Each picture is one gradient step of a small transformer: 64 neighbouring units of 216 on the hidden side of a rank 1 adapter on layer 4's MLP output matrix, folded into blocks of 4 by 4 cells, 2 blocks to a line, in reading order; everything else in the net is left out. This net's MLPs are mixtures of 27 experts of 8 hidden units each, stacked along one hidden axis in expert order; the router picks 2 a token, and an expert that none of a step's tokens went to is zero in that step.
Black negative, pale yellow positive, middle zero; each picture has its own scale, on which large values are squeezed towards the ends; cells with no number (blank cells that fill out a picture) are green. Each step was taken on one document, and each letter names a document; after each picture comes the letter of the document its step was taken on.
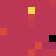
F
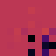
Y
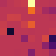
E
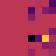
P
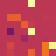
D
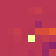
Y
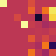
E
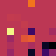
D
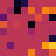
E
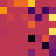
P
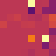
P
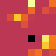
F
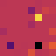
E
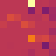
P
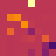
D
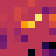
E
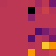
F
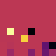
D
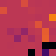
Y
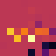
Y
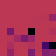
D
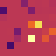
Y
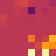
F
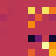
P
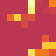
F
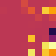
E
